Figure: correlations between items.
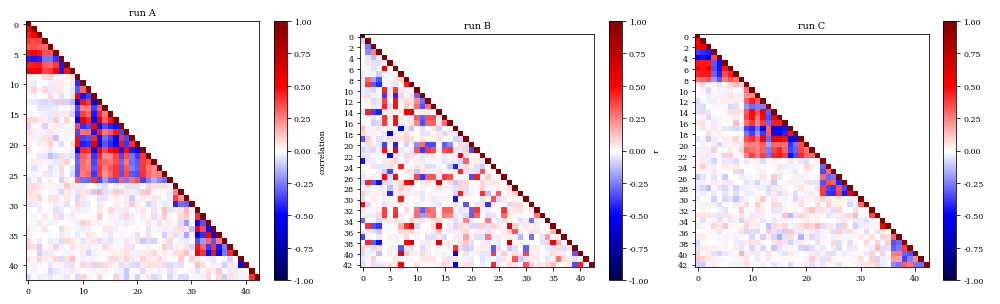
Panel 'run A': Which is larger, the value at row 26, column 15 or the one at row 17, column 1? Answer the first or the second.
the second
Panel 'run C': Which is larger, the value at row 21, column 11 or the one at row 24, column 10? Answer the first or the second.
the first
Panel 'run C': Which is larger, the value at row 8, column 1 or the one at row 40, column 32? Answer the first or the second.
the first
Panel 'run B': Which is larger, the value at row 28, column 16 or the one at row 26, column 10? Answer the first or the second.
the second
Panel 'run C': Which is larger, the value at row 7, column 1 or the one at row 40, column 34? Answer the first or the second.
the first
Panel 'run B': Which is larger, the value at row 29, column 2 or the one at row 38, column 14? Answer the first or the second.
the second
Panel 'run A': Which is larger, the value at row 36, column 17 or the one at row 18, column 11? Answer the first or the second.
the second
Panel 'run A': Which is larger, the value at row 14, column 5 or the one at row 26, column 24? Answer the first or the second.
the first
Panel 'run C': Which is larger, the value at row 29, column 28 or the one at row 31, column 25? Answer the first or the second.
the first
